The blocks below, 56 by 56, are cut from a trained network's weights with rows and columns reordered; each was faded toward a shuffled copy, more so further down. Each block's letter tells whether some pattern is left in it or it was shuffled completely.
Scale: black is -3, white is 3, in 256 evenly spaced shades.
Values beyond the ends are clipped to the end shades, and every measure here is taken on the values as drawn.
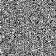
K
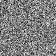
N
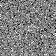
N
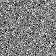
N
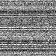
K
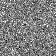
N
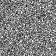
N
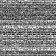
K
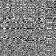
K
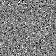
N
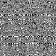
K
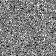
N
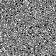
N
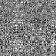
K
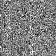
K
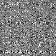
K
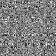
K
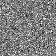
N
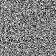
K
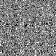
K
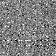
K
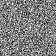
N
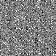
K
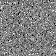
N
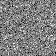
N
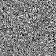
K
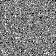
K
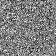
N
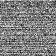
K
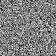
K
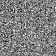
K
